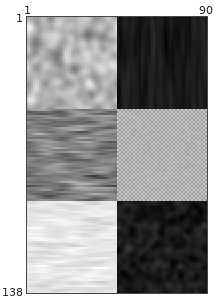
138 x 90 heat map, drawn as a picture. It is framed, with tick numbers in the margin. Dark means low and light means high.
The table splits into 3 rows of 2 panels. Panel 1,1: high, blotchy. Panel 1,2: very low, streaked downward, faint in contrast. Panel 2,1: middling, streaked across. Panel 2,2: high, checkered. Panel 3,1: very high, streaked across, faint in contrast. Panel 3,2: very low, blotchy, faint in contrast.
